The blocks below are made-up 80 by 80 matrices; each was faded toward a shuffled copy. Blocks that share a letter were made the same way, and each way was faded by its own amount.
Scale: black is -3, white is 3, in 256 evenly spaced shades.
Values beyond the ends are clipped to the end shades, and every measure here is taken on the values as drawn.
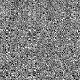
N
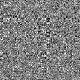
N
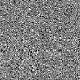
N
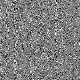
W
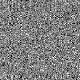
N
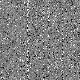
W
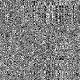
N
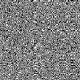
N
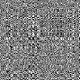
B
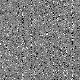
W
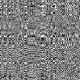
B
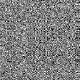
N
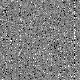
W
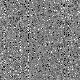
W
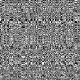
B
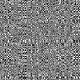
B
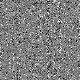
W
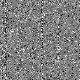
W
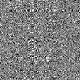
N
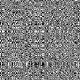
B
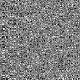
N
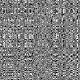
B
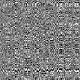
B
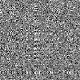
N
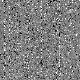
W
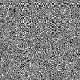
N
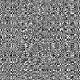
B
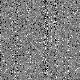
W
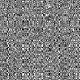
B
